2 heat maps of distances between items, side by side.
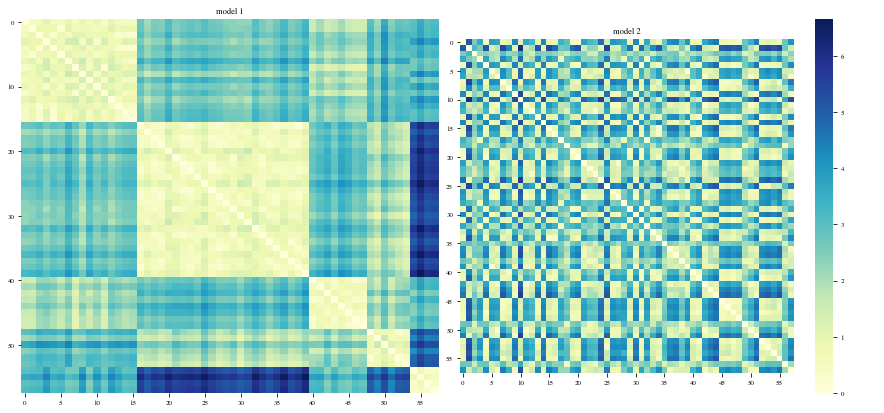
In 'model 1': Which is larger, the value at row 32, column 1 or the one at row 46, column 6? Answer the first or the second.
the first
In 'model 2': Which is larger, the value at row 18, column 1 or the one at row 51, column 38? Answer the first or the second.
the first
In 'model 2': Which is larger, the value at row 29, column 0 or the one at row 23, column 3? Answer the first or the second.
the second
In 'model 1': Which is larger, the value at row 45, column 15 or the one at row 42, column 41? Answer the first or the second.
the first
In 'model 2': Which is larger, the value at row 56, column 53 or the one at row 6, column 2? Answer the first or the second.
the first
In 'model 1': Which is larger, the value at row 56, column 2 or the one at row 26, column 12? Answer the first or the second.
the first
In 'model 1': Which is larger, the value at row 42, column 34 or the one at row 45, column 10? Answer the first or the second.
the first
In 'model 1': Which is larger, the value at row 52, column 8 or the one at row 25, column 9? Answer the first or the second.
the second
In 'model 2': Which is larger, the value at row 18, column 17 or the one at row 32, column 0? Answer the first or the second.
the second
